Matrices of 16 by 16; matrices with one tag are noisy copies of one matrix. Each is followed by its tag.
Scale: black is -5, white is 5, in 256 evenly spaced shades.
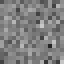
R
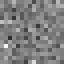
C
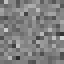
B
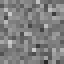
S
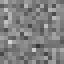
S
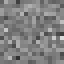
B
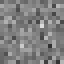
R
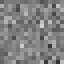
R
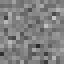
S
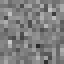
S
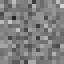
C
